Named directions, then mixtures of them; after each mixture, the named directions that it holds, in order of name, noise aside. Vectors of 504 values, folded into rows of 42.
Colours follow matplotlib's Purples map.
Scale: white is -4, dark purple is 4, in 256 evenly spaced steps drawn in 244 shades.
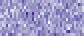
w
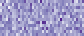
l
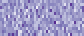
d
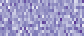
d, l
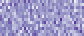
d, l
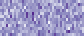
w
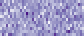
w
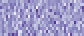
d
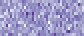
w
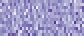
d, l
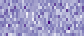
w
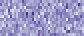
w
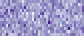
w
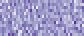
d, l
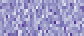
d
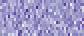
d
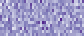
l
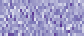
d, w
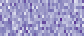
d, l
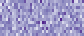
l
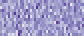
d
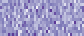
d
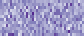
d, w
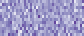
d, l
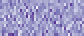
d, w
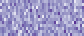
d, l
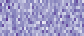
l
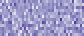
d, l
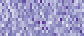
l, w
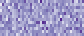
l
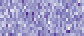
w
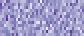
d, l
